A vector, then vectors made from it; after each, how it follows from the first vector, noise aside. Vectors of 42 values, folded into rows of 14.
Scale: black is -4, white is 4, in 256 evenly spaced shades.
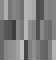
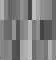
reversed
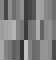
negated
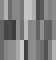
copied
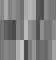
copied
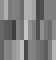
copied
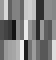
scaled up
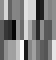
scaled up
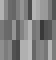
reversed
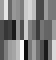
scaled up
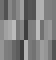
negated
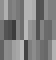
copied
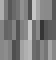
reversed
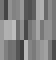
negated
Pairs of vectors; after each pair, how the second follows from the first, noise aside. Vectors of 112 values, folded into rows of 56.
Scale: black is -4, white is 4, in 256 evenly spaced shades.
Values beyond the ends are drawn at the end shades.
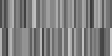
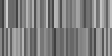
shuffled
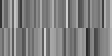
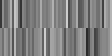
copied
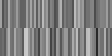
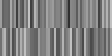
shuffled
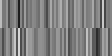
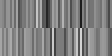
wrapped around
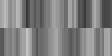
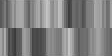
wrapped around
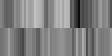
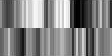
scaled up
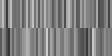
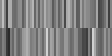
copied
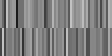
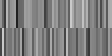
copied
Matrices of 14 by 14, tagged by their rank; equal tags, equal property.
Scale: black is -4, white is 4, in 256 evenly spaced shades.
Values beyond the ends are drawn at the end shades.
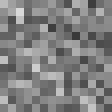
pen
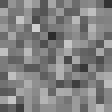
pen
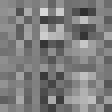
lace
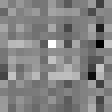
lace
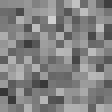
pen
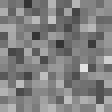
pen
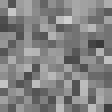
pen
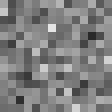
pen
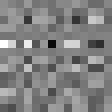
lace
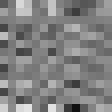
lace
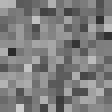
pen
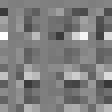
lace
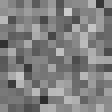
pen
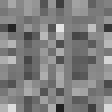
lace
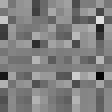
lace
